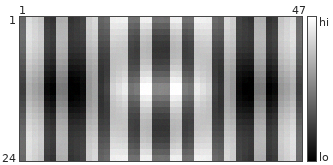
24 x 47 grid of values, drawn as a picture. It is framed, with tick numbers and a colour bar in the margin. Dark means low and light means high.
Mirror symmetry: left to right and top to bottom. Stripes: upright, repeating 10 times. Slope: none.
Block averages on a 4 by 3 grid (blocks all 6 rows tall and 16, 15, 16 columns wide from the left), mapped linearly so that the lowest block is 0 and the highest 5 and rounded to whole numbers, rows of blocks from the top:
353
050
050
353
